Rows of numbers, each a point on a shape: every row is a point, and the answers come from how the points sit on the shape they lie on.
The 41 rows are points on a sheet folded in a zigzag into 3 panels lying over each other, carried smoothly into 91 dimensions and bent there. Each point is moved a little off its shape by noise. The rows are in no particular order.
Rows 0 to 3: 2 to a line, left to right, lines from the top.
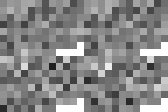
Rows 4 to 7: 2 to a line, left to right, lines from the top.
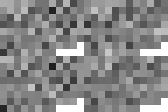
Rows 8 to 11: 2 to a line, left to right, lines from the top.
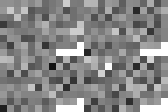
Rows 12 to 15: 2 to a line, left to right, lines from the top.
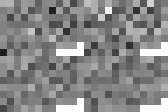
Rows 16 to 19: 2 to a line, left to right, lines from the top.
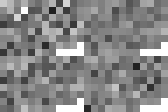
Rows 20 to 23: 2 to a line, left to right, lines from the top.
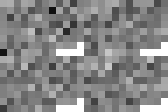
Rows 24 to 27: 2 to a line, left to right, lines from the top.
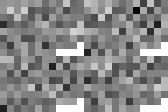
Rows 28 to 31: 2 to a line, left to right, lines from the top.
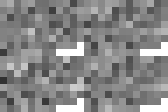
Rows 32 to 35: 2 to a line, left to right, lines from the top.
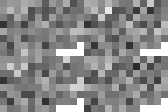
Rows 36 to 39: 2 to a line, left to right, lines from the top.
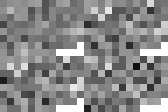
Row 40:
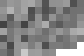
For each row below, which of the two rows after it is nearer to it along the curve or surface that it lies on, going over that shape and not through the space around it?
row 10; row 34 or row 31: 31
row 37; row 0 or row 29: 29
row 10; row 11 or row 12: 12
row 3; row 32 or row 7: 7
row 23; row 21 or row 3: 3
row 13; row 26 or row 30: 26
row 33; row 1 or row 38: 38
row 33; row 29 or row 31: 29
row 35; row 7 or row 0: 0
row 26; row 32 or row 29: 29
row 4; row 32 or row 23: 32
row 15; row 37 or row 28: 37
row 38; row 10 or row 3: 3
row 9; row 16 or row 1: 16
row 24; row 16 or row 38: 38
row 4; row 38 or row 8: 38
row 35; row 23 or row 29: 29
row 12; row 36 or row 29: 29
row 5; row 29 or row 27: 27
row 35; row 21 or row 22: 21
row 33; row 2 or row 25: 2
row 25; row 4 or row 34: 4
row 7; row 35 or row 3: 3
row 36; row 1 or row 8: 1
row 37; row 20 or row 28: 28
